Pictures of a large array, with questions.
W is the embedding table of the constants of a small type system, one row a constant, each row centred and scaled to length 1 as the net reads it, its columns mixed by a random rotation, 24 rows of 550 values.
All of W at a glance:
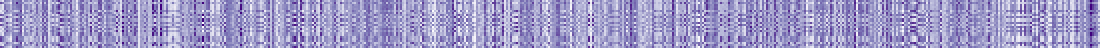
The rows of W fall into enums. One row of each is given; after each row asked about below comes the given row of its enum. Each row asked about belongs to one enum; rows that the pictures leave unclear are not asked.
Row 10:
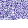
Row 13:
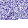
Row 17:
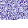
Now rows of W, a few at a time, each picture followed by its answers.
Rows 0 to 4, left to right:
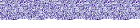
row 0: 17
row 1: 10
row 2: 17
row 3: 17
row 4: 17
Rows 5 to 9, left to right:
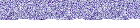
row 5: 13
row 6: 17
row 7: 10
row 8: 13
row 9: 10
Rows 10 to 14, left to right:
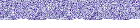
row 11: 13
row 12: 10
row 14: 17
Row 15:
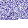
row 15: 13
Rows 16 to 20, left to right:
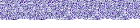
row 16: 17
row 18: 10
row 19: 10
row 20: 10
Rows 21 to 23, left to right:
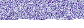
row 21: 13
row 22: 17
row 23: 10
